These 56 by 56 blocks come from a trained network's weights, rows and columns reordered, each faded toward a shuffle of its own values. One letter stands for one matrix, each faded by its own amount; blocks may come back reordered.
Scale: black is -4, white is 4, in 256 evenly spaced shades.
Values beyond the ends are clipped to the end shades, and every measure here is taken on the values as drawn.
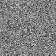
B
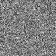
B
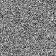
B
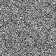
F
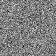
F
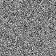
F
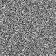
F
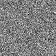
F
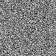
F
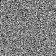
F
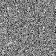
B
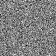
F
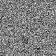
B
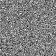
F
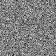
B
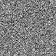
B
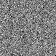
F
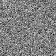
B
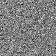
F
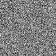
B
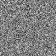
B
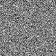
B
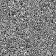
B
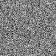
B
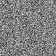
F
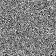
F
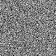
F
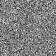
F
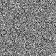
B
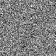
B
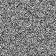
F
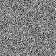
F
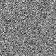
B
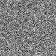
B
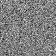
F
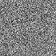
B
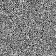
F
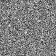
F
